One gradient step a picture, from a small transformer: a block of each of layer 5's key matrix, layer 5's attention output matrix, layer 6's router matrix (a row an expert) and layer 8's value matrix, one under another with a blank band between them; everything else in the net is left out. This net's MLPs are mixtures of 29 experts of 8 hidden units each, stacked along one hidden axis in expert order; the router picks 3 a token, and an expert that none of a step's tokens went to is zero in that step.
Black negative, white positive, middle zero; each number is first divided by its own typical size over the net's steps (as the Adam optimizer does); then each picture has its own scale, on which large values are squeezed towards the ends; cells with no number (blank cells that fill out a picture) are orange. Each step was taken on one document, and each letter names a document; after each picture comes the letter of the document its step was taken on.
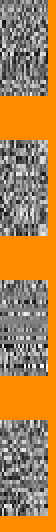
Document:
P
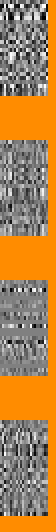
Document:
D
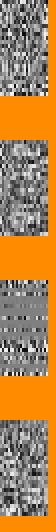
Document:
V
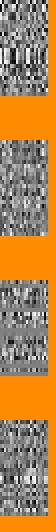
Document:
D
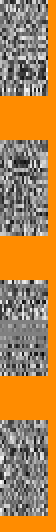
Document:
V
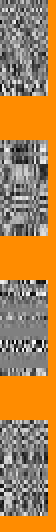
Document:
P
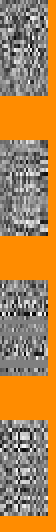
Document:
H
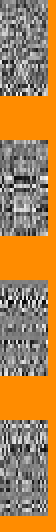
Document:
V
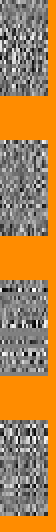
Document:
D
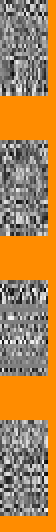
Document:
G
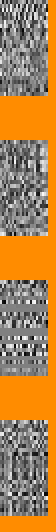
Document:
H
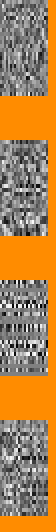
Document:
H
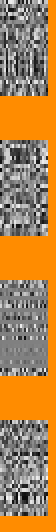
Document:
P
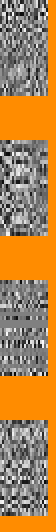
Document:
V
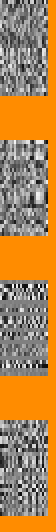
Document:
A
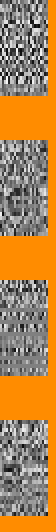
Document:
G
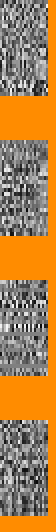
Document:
V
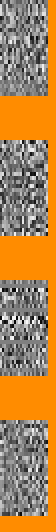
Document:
A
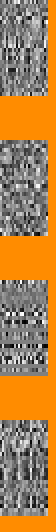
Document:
H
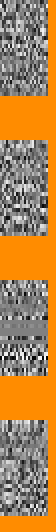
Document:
P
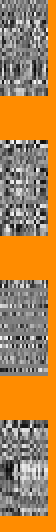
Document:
G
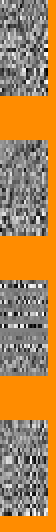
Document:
H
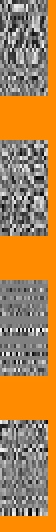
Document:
A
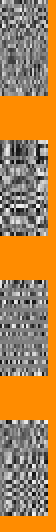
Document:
P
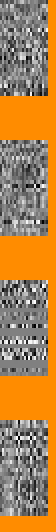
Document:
D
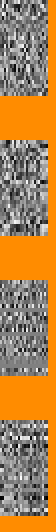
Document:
H
